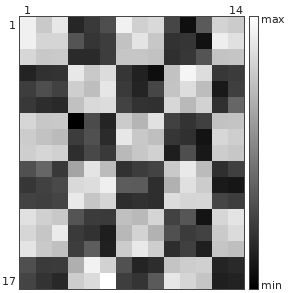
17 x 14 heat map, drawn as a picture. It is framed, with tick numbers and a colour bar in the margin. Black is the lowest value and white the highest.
Histogram: two levels. Grain: checkered. Average level on the scale: 50%. Slope: none.
